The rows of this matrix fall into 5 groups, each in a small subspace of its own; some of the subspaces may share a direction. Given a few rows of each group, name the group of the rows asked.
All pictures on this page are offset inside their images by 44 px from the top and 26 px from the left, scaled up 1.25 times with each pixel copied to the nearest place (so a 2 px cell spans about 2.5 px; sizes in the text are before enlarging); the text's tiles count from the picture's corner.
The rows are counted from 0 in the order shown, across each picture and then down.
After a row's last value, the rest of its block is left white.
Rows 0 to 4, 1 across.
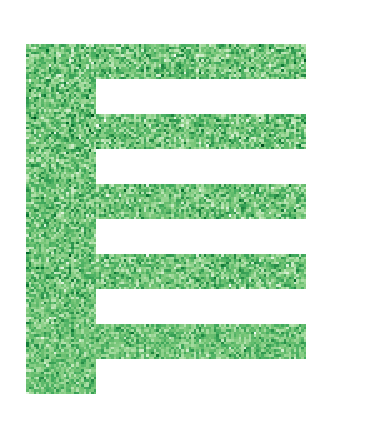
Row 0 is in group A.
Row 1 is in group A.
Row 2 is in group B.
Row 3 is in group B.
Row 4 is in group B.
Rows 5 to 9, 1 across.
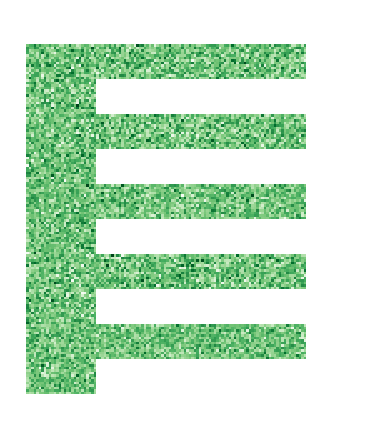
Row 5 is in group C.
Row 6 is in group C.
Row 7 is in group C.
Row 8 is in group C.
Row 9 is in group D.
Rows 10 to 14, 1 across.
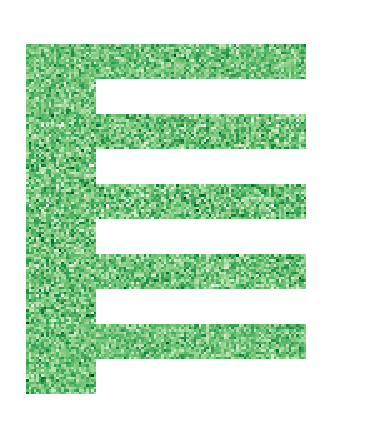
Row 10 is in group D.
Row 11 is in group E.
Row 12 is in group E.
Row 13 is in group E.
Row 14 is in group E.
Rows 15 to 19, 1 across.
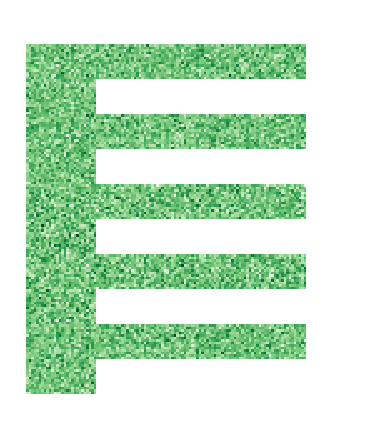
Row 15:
B
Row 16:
C
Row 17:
D
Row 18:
E
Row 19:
A
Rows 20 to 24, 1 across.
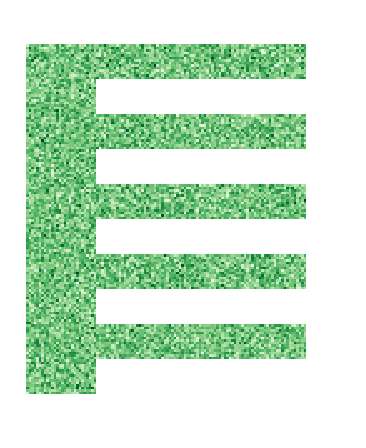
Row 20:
E
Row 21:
E
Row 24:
C
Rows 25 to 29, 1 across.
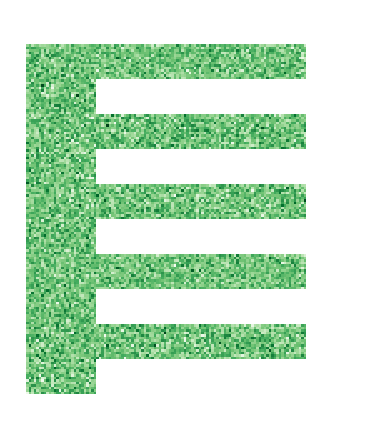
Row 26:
C
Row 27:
C
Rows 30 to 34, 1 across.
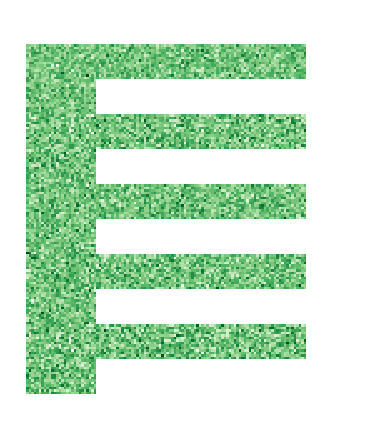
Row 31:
A
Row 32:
C
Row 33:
A
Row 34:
B
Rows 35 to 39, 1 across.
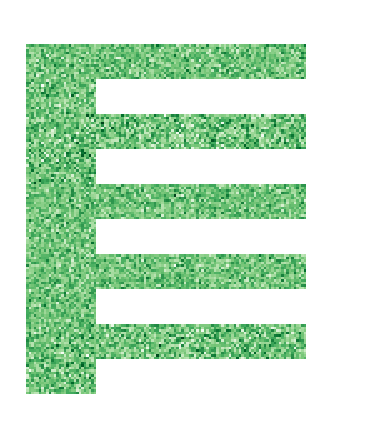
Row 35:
D
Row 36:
C
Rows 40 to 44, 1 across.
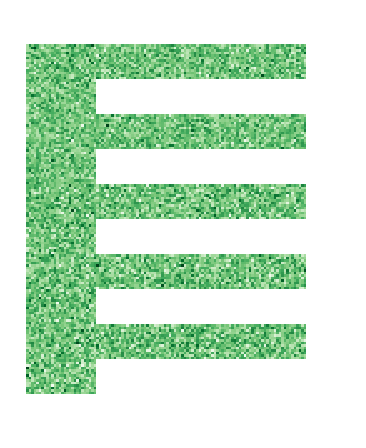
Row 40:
A
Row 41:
C
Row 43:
E
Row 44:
C
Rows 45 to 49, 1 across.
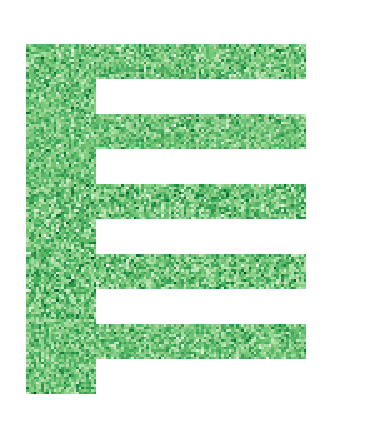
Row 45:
B
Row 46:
D
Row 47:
C
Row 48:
C
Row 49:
C
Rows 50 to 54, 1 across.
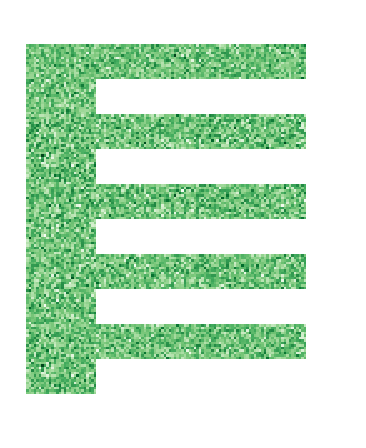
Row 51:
D
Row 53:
C
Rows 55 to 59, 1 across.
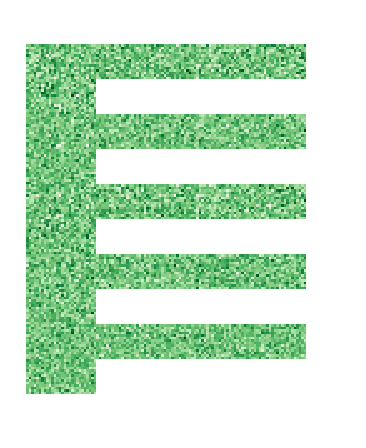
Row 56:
C
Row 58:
E
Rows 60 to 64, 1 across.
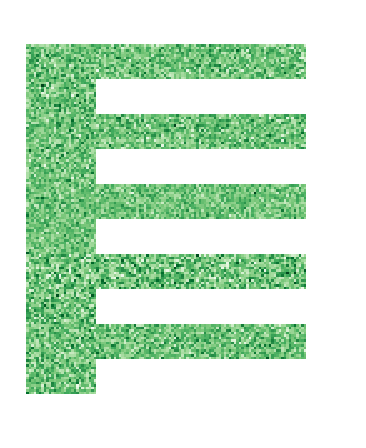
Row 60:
D
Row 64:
C
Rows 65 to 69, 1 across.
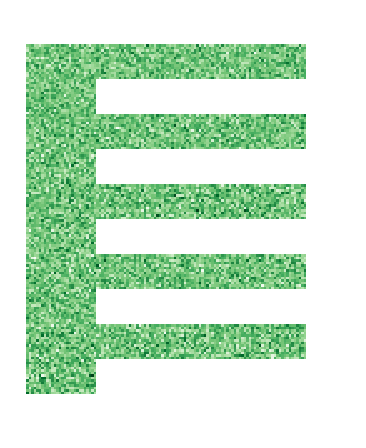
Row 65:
B
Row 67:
C
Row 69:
E
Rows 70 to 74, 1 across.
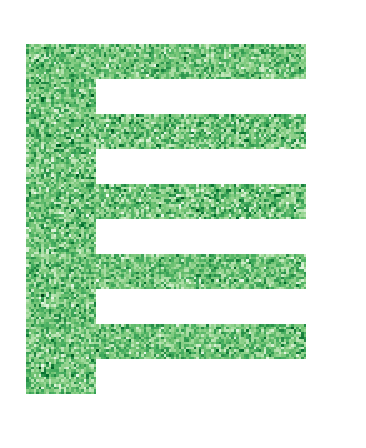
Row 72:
B
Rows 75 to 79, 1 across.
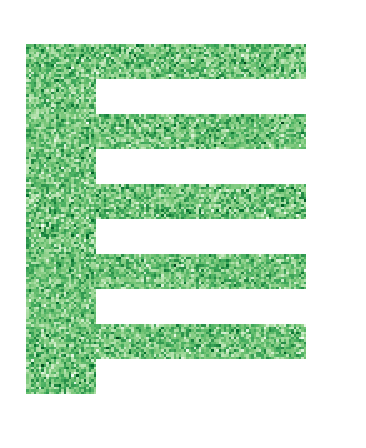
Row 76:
A
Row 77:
D
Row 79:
D
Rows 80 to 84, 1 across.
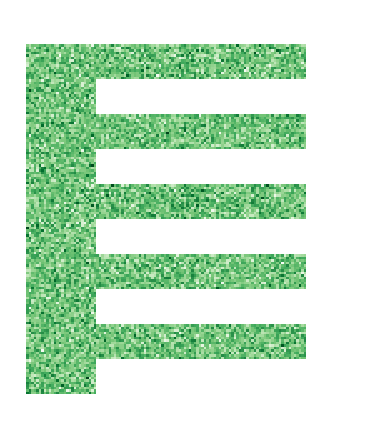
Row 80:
B
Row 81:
E
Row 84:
E
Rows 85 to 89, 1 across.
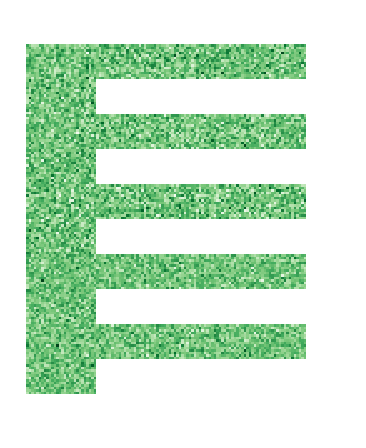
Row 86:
C
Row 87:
B
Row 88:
E
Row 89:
B
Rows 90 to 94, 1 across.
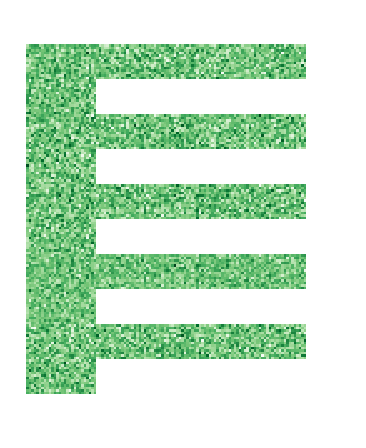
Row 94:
A
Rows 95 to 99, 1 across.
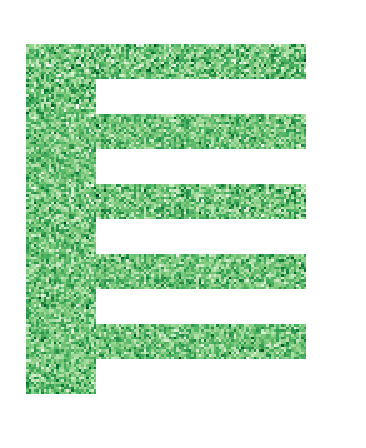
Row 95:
C
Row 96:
A
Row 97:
A
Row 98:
D
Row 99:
E
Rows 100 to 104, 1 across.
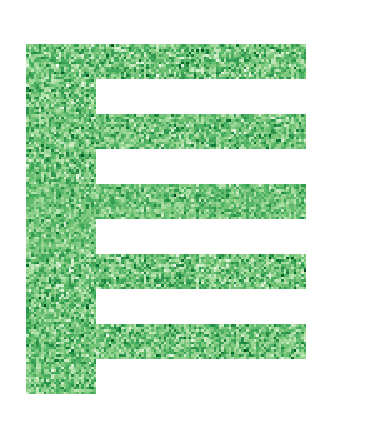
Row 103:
D
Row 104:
C
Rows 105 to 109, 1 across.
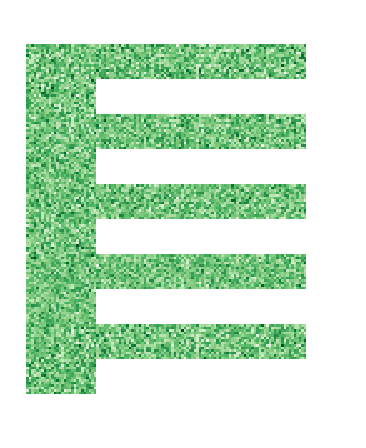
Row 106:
A
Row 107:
C
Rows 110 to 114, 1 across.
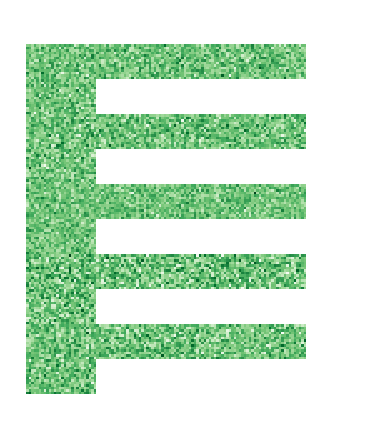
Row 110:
C
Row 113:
B
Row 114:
A
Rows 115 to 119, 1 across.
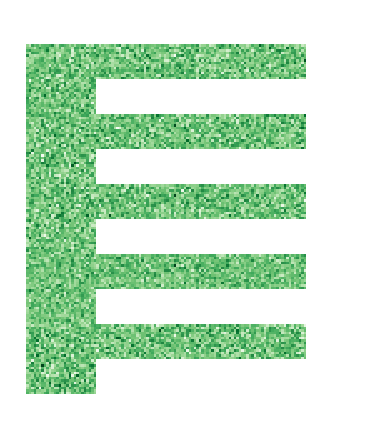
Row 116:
D
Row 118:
D
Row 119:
D
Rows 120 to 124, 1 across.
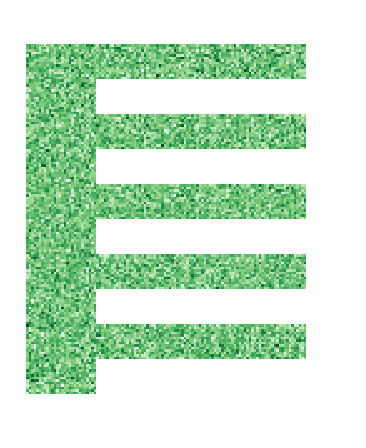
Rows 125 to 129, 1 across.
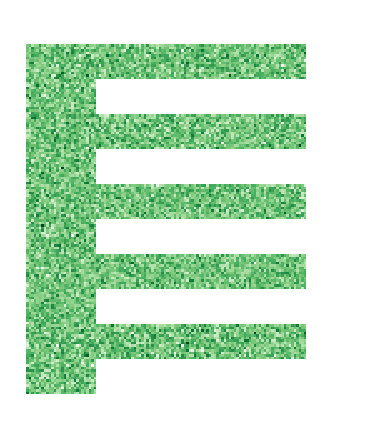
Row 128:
B
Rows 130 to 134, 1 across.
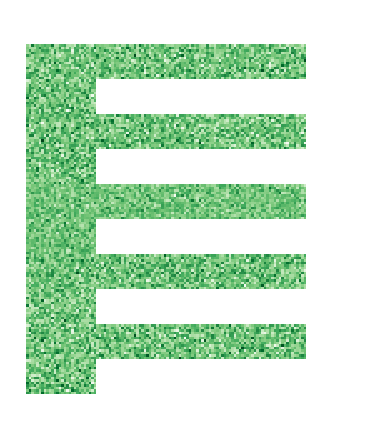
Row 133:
C
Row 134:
E
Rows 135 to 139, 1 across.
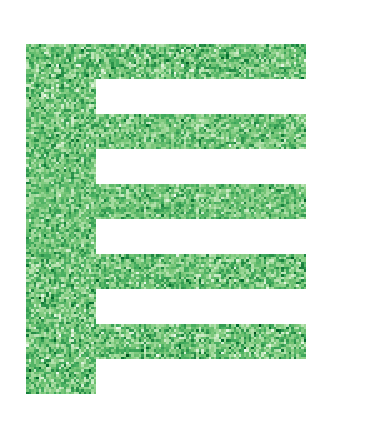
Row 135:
B
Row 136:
B
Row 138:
D
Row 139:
B
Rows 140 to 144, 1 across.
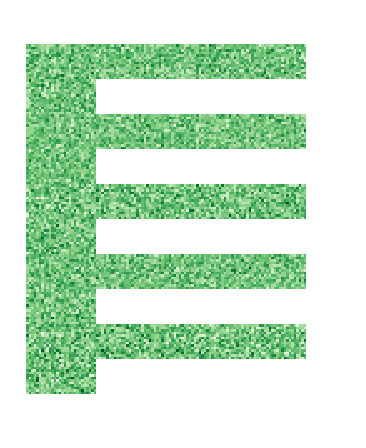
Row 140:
D
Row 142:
B
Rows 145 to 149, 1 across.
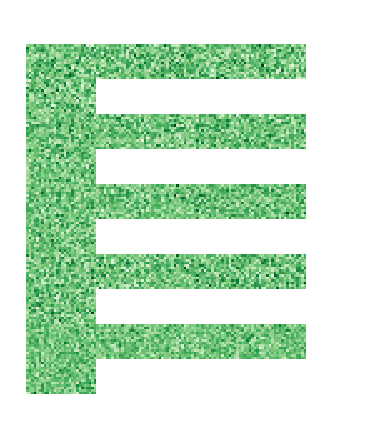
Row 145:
C
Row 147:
E
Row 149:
C
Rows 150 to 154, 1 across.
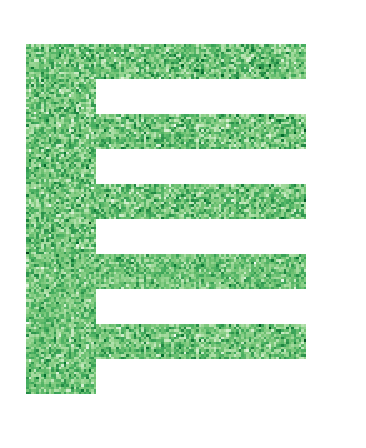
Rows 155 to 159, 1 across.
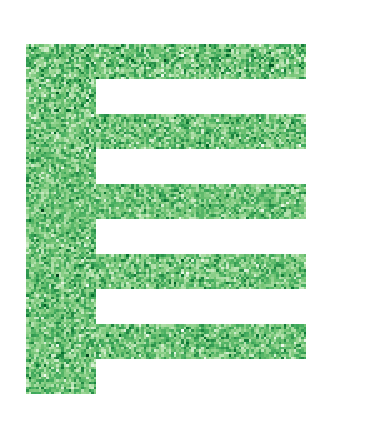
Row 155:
E
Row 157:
E
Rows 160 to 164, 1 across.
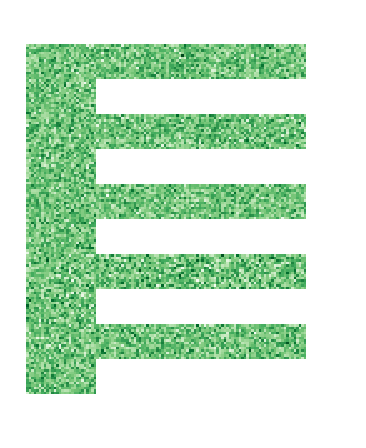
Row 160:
C
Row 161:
D
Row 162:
C
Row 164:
B
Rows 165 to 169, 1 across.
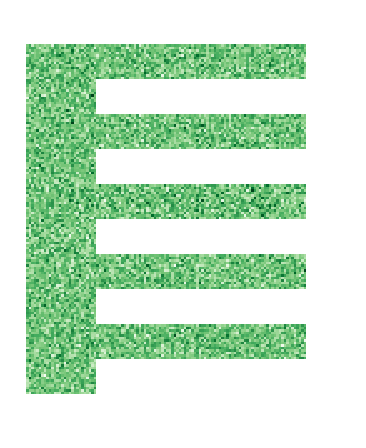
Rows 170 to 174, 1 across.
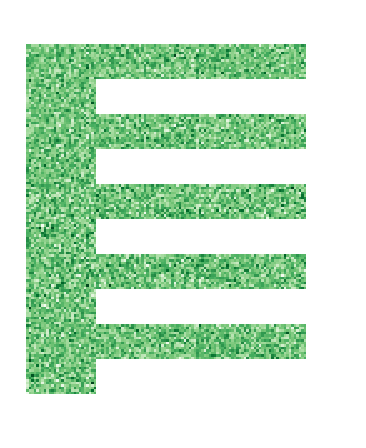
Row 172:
D
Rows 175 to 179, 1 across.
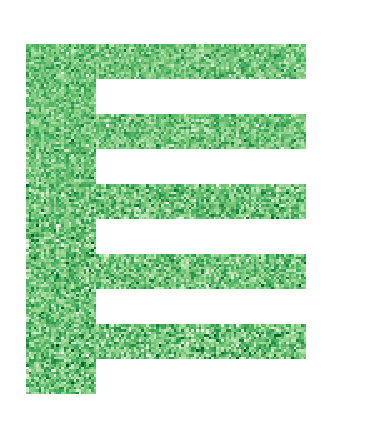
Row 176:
C
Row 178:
A
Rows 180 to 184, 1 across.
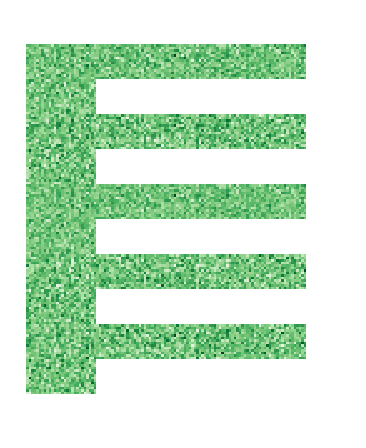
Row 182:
D
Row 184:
A
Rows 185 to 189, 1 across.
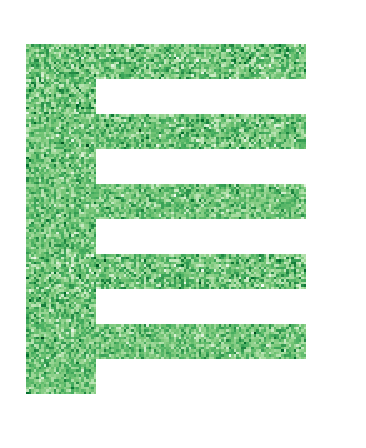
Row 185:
C
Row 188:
A
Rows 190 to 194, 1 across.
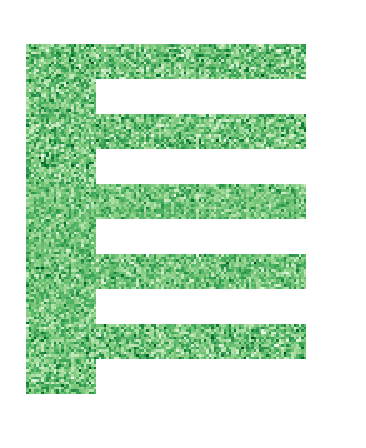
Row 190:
A
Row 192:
D
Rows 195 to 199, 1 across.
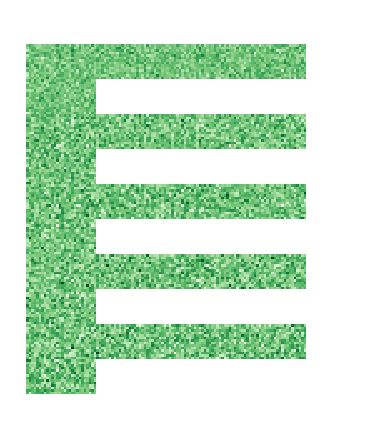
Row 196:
B
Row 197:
B
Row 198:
B
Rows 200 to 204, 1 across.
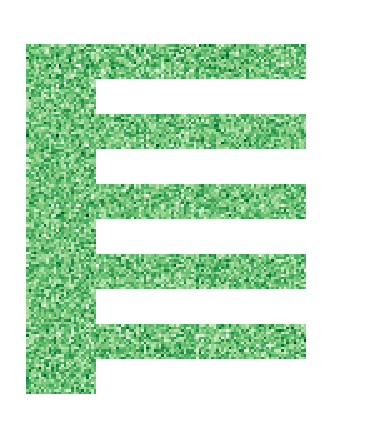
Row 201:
B
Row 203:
D
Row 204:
D
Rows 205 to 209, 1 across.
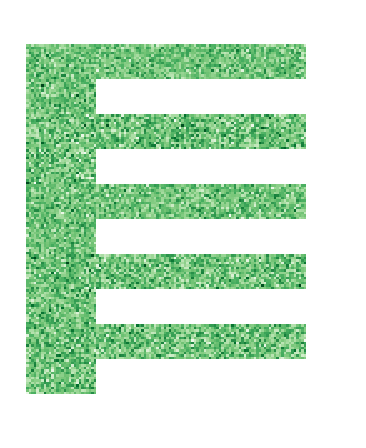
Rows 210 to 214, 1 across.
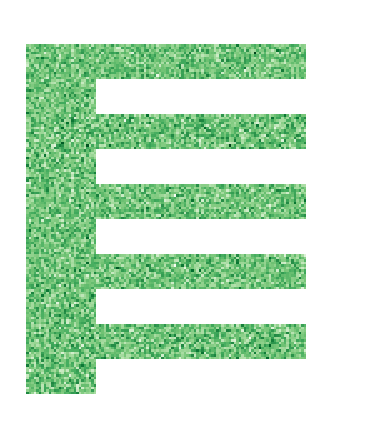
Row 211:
B
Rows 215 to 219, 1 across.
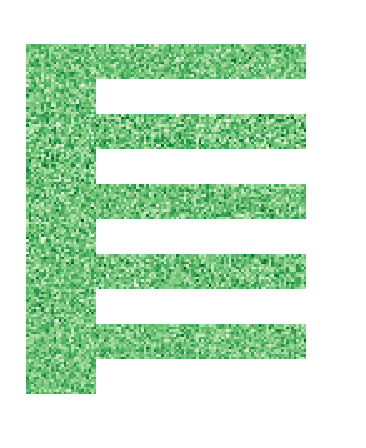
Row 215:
C
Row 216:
D
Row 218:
E
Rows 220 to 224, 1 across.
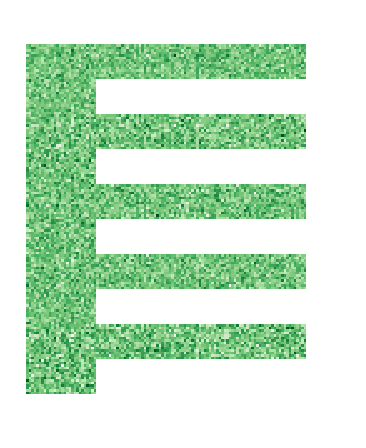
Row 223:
B
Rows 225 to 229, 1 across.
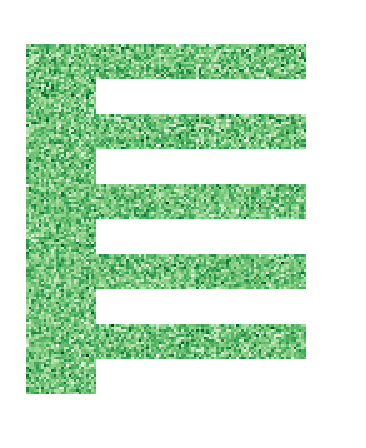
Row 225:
D
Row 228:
A
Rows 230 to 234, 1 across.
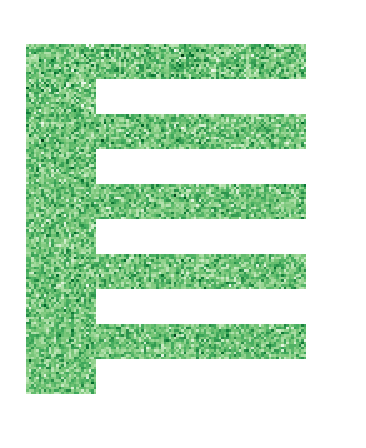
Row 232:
D
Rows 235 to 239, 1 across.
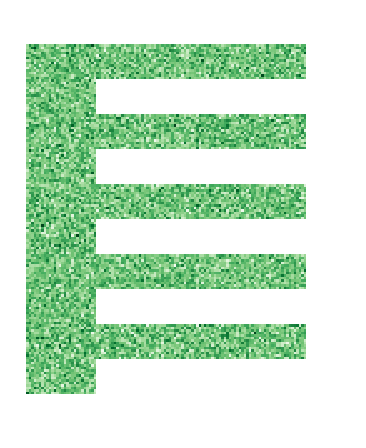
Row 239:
B
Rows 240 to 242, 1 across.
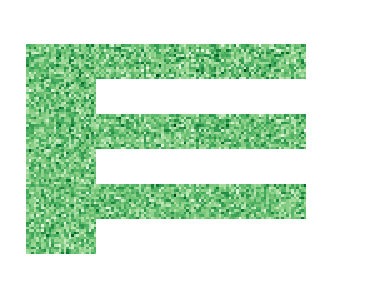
